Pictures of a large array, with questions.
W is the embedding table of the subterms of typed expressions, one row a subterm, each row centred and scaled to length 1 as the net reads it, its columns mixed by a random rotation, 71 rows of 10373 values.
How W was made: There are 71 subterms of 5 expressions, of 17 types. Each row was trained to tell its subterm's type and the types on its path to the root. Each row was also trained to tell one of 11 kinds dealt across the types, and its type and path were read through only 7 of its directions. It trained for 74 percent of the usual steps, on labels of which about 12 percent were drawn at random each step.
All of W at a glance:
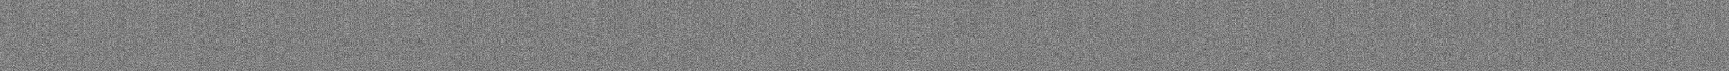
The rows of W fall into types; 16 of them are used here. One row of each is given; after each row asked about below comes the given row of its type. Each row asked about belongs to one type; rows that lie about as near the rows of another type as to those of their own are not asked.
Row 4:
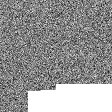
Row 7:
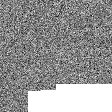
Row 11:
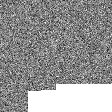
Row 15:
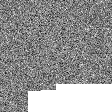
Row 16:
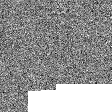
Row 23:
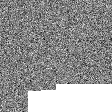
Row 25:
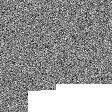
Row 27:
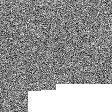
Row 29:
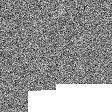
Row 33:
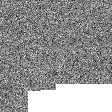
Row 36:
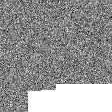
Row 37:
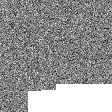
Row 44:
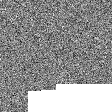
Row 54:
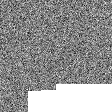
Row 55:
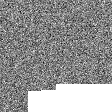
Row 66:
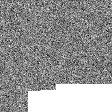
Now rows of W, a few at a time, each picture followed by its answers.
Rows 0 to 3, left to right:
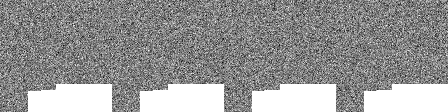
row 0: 44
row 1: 37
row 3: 7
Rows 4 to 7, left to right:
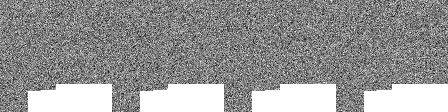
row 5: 44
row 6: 37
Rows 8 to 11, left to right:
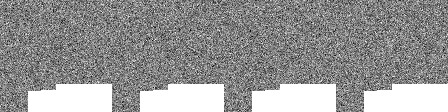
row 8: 66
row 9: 27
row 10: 44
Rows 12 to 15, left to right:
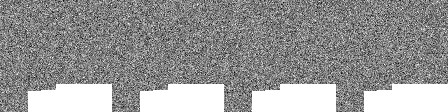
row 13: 27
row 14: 16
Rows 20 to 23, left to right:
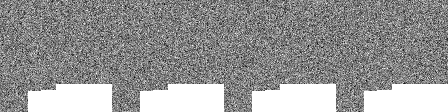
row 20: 33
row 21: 66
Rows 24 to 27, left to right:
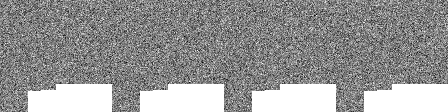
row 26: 7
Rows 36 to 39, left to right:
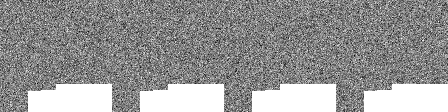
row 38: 25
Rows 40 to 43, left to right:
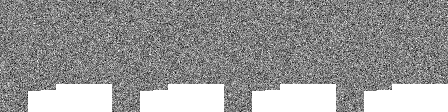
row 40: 16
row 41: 25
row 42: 25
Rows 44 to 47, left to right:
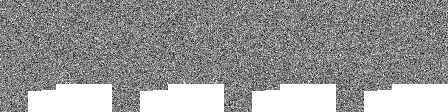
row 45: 29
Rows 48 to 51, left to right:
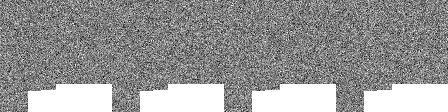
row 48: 44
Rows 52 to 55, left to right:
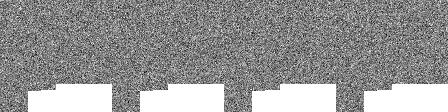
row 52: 27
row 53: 29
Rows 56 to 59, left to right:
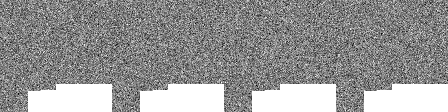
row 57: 16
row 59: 16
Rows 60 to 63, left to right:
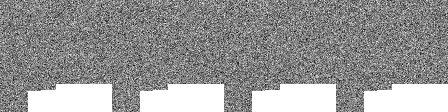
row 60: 4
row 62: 25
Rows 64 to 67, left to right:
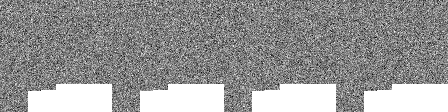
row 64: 55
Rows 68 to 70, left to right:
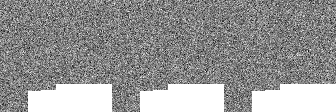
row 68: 7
